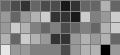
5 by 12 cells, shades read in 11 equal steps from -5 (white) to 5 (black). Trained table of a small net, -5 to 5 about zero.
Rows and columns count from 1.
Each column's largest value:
1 2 3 1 2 3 4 4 1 1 5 1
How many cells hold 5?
1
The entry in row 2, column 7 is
3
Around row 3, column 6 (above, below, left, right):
3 3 1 2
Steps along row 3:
down up up up down up down down up down down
